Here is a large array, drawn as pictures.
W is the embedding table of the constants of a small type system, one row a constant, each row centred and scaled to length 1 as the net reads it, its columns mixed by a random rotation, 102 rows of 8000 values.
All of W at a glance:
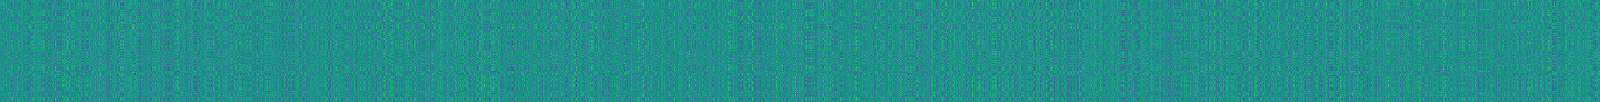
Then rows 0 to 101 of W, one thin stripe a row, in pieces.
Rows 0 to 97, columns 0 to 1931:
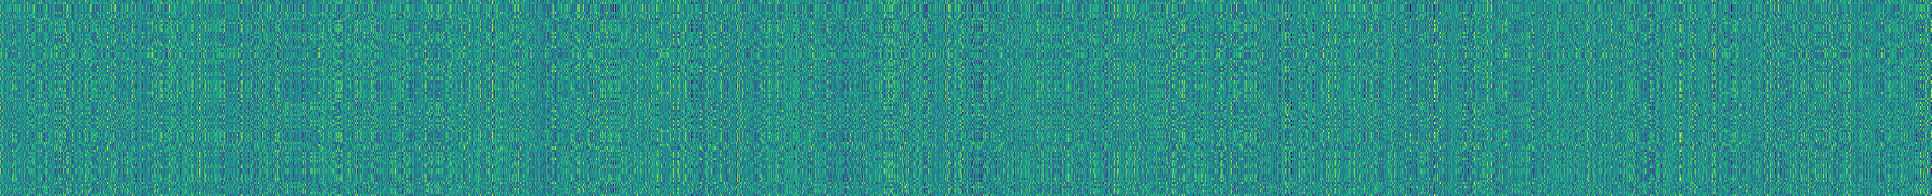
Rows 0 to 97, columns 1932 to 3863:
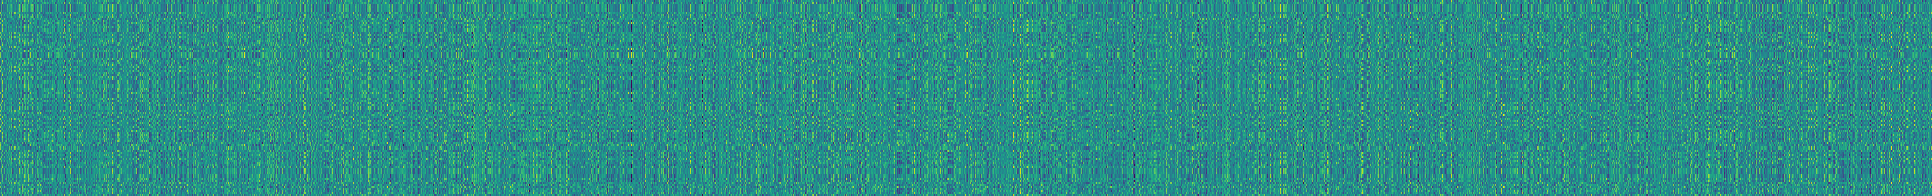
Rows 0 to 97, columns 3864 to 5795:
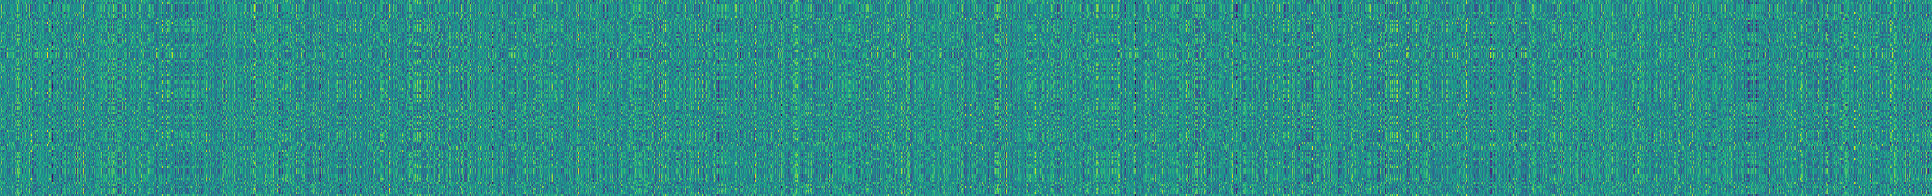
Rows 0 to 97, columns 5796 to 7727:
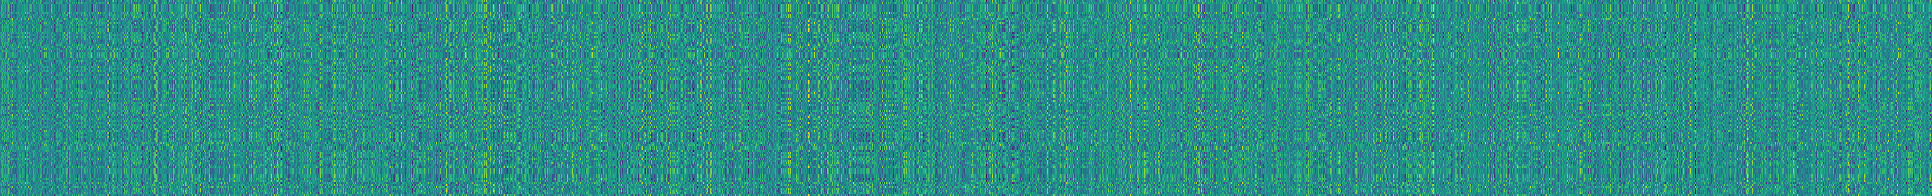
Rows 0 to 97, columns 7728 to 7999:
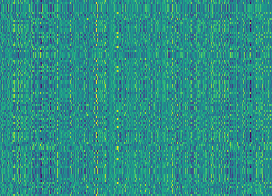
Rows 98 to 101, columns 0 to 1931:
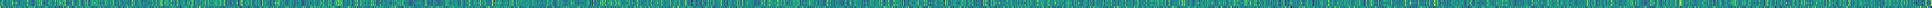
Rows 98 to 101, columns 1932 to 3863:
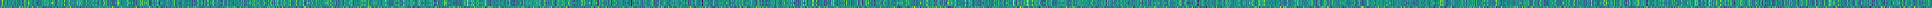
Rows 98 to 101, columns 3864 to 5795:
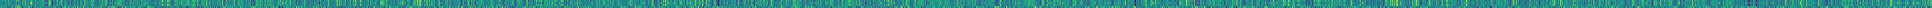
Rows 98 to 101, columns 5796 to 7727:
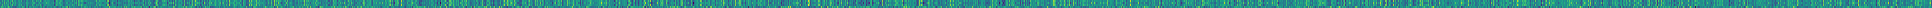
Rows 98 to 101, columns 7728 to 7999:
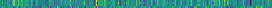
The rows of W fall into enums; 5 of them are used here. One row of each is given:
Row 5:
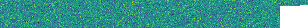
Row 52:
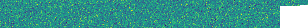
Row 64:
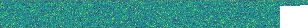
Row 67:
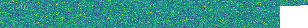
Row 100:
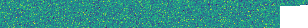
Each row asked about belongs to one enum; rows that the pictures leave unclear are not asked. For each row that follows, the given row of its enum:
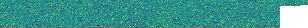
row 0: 64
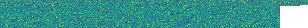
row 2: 5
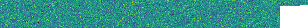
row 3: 5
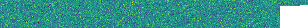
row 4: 5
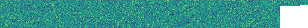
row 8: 5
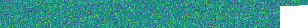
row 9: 52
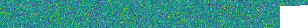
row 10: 100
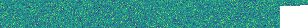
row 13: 64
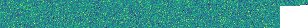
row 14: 100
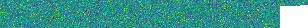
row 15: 100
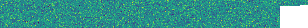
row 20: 5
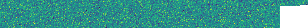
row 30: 100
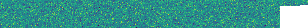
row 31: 64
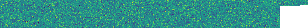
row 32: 5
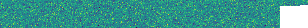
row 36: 64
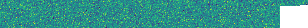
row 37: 100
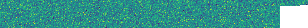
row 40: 100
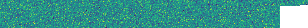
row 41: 100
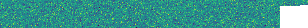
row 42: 64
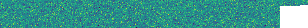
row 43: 64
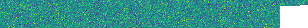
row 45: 100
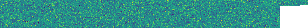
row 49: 5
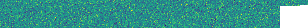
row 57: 52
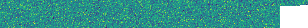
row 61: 100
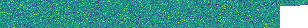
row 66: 100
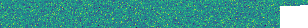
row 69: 64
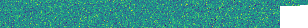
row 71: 52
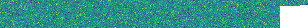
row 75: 67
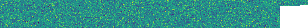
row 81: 5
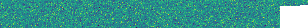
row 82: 64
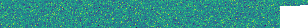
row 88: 64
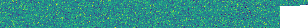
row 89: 67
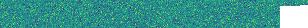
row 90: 64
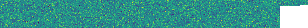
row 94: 5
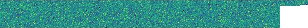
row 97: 100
